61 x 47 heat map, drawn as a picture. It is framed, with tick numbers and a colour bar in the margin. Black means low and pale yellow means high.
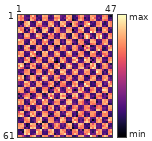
Histogram: two levels. Odd rows or columns: none. Average level on the scale: 50%. Mirror symmetry: none. Grain: checkered.
